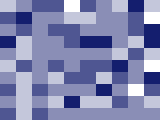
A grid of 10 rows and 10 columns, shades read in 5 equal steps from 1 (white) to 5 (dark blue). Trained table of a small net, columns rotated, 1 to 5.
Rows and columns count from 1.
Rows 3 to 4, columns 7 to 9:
3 3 4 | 5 3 2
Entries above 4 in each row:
1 1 1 4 0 1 1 1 1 0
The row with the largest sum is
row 4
